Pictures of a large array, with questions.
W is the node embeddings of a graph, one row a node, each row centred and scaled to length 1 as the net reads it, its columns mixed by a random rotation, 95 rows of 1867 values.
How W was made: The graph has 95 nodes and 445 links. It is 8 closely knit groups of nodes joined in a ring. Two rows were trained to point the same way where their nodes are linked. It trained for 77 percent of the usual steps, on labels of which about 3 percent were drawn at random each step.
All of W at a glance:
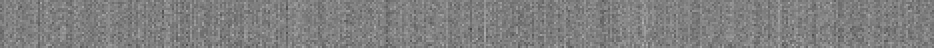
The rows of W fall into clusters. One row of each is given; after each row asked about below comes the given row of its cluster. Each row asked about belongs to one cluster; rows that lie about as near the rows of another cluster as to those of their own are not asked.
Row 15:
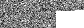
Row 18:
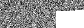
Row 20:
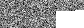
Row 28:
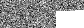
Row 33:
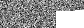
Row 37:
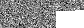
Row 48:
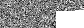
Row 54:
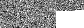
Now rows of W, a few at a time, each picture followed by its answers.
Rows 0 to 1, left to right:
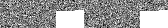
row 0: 48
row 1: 37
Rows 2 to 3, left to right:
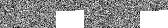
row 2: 54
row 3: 20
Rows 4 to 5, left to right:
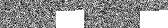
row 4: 18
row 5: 20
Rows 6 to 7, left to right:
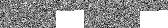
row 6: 15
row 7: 28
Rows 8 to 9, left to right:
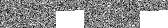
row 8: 28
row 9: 15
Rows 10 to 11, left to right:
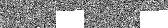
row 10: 54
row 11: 48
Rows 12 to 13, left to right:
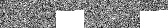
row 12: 15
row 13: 54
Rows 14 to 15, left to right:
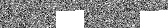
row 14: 37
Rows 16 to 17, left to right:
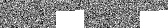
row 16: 33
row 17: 37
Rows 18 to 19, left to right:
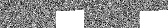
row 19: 15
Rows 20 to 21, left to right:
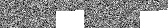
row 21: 48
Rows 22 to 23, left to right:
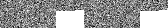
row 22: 54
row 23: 48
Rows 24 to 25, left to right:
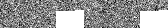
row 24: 37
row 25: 20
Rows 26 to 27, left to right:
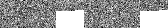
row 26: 20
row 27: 54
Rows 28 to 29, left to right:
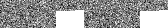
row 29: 37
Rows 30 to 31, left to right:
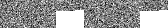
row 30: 33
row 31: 28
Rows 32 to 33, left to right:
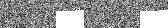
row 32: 37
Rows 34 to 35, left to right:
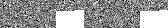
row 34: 48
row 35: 20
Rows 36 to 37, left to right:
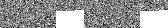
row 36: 54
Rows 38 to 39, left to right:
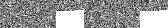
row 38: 48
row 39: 18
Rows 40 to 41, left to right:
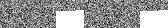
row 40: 37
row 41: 28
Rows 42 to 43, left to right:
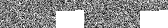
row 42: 18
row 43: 20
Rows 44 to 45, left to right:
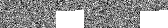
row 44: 18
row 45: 20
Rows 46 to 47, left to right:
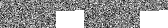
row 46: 37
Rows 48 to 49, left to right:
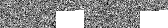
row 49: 20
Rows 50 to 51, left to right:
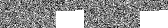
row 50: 18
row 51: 28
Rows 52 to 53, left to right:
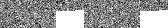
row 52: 18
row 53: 54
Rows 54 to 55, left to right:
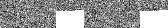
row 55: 15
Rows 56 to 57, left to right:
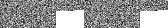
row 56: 33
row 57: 33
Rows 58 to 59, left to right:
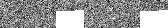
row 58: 20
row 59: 54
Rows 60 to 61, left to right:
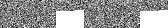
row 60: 33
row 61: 28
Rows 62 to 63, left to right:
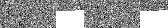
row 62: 37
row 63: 54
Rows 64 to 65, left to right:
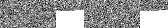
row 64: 15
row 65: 54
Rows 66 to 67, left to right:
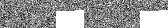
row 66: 37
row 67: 15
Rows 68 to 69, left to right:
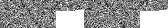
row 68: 18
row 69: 18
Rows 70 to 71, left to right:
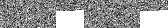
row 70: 54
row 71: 28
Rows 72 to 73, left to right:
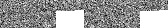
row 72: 15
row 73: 28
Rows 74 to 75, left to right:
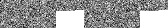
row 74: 28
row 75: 15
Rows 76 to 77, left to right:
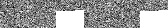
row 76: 54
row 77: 15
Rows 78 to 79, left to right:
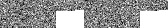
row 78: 20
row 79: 33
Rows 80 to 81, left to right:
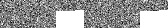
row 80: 28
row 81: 33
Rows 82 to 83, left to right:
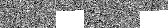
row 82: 54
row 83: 28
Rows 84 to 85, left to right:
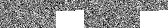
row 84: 18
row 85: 37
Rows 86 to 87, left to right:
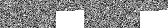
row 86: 48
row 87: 48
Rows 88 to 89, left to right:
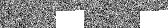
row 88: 37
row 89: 20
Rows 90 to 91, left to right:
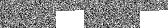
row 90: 37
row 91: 37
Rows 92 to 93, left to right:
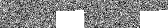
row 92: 20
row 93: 54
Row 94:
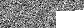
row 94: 48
